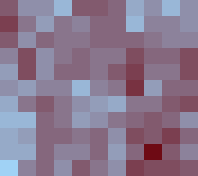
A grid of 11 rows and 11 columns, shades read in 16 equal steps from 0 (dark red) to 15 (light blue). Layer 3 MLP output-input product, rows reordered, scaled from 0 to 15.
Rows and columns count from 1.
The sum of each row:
103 95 86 79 79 97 94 100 84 89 85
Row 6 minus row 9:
-2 0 2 2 5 2 -2 -2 5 3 0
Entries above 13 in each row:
0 0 0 0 0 0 0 0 0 0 1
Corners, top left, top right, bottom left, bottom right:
6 10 15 6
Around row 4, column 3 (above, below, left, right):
7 10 5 8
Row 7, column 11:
5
